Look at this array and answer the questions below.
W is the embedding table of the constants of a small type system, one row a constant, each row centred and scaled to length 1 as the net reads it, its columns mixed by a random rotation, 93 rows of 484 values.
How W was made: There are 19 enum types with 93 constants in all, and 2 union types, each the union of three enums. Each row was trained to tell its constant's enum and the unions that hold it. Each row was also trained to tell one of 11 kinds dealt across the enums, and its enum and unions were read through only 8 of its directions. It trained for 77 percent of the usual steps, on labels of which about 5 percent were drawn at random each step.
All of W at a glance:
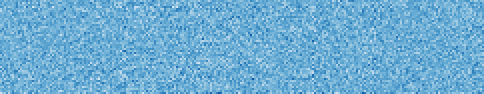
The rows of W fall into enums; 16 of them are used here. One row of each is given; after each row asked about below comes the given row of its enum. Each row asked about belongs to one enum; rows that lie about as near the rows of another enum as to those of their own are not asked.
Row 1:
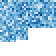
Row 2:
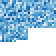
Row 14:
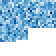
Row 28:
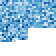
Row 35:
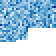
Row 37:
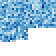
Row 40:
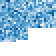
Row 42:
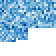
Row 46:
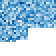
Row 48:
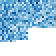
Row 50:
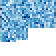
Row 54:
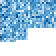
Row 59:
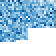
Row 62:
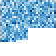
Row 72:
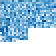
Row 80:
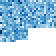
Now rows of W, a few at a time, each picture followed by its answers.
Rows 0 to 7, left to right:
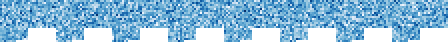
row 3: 48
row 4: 2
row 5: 48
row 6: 1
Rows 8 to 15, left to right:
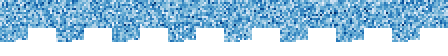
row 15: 46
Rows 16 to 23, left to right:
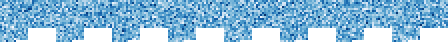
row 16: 2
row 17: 62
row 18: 59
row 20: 1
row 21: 42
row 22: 46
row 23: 1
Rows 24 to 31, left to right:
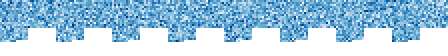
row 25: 28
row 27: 28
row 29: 42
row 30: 35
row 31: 59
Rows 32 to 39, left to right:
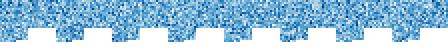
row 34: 54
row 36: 14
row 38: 80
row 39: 62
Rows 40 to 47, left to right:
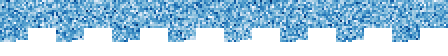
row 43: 48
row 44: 48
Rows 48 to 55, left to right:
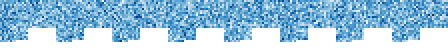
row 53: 59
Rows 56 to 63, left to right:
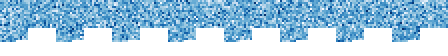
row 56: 35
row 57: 40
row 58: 59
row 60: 1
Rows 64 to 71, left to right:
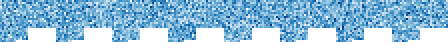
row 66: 28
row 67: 42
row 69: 54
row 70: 50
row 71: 2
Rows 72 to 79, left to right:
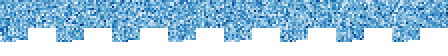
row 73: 2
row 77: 48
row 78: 50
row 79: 1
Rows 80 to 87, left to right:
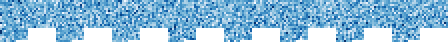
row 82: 62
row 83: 50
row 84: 50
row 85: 59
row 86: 37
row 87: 40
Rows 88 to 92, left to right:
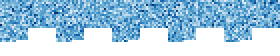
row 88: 62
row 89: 42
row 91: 54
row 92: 28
